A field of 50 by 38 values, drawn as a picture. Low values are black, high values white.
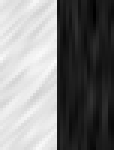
It is made of 1 by 2 panels. Panel 1,1: very high, slanting up to the right, faint in contrast. Panel 1,2: very low, streaked downward, faint in contrast.
